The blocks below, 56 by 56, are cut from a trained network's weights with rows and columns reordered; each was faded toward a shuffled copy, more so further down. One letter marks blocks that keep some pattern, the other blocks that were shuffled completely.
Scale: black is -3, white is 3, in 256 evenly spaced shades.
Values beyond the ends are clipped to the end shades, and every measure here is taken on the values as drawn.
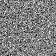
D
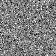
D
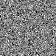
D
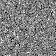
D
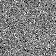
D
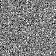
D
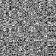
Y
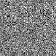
Y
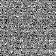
Y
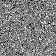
D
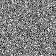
D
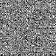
Y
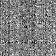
Y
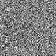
Y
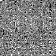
Y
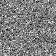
D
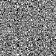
Y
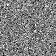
D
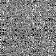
Y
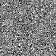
Y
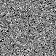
D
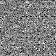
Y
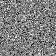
D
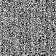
Y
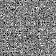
Y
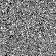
Y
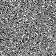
D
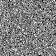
D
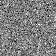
D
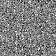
Y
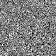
Y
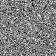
Y
